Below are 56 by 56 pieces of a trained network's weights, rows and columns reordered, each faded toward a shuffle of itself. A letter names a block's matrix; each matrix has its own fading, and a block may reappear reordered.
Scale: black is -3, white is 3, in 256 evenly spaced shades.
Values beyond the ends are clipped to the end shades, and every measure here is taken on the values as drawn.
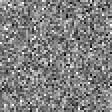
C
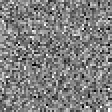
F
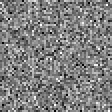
C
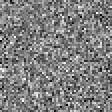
C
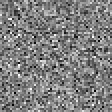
F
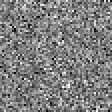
C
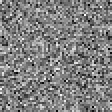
C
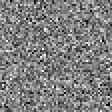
F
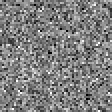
C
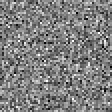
C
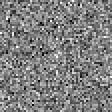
C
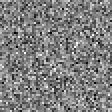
C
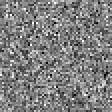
C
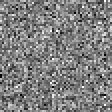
F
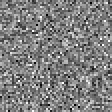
C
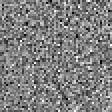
F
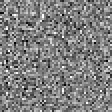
F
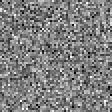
C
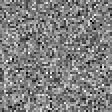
C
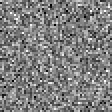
C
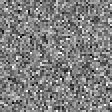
C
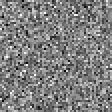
C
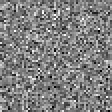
F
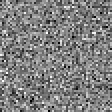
C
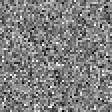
C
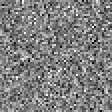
C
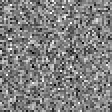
F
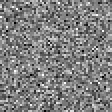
C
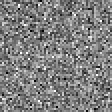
C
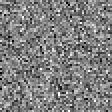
C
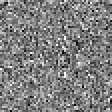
F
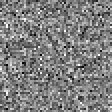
F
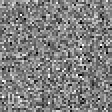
F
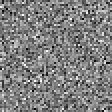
C
